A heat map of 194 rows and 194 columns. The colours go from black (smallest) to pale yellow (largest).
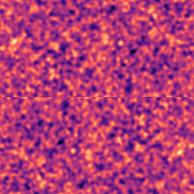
Slope: none. Grain: blotchy. Symmetry: a half turn. Histogram: bell-shaped.
